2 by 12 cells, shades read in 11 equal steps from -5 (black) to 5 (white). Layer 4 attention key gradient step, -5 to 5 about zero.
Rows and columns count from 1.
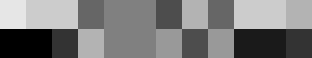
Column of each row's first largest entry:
1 4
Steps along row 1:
down same down up same down up down up same down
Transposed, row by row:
4 -5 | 3 -5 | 3 -3 | -1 2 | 0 0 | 0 0 | -2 1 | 2 -2 | -1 1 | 3 -4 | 3 -4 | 2 -3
